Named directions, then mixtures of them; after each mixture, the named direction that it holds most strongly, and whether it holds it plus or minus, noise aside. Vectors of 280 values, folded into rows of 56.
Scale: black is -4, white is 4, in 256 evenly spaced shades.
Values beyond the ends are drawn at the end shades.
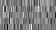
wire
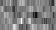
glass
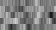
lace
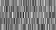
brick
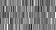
wire, minus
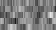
lace, minus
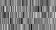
wire, minus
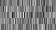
brick, minus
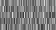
brick, plus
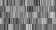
lace, minus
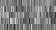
wire, plus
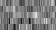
glass, minus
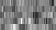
glass, plus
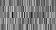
brick, minus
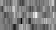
glass, minus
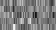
glass, plus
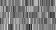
wire, minus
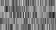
brick, plus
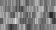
lace, plus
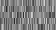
brick, plus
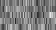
brick, minus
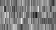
glass, plus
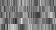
lace, minus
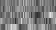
lace, minus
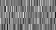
wire, plus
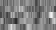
lace, minus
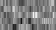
glass, minus
